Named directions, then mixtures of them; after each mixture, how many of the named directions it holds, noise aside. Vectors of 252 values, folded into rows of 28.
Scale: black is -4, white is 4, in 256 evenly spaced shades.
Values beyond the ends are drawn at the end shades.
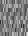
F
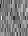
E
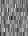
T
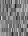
three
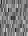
three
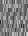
one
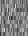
one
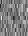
two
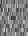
three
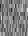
three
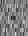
three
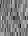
one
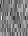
one
